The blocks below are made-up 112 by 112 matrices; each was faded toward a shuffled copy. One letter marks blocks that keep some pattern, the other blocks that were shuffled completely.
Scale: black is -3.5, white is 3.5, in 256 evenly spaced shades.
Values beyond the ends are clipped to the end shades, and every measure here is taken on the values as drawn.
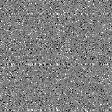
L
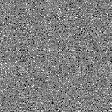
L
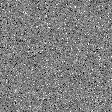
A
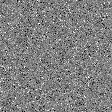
A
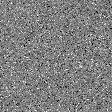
A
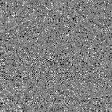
L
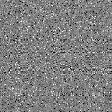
L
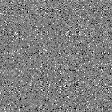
L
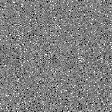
L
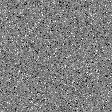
A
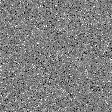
A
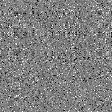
L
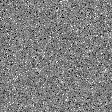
A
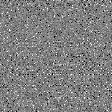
L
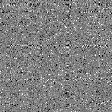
L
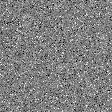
A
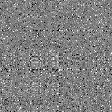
L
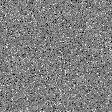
A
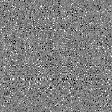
L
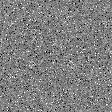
A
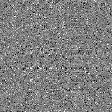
L
